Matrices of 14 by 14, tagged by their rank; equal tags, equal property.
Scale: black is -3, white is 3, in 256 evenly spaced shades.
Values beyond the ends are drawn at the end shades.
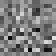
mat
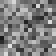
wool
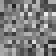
mat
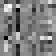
mat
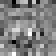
mat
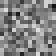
wool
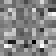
mat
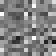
mat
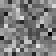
wool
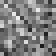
wool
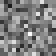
wool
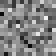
wool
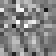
mat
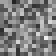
wool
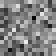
wool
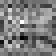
mat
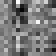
mat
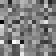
mat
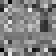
mat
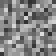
wool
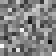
wool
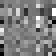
mat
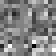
mat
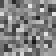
wool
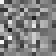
mat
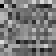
mat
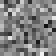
wool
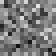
wool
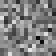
wool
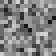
wool
